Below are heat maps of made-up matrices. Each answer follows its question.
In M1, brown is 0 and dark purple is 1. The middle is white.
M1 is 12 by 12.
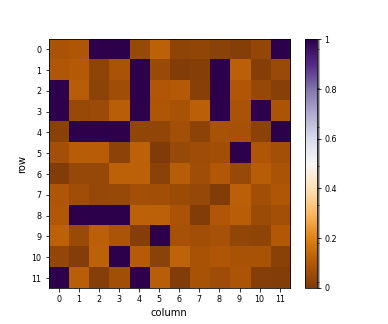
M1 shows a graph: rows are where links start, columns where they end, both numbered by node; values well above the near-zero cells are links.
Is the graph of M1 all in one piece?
no
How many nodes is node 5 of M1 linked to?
1
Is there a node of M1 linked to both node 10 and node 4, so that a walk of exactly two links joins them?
yes
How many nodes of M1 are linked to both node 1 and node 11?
1
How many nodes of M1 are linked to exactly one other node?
3
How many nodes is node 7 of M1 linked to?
0
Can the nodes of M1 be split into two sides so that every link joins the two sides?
yes
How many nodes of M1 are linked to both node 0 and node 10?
1
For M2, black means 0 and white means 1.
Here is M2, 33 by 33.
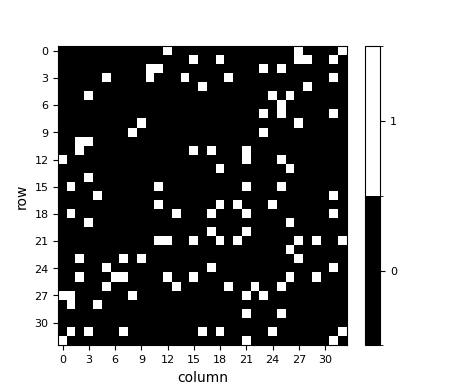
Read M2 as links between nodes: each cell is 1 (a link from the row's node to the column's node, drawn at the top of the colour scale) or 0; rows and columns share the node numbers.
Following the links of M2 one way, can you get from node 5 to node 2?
yes
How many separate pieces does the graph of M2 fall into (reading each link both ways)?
2
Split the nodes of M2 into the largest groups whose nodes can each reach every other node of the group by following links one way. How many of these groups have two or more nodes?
1
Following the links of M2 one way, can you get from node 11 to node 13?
yes
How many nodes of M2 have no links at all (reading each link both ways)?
1
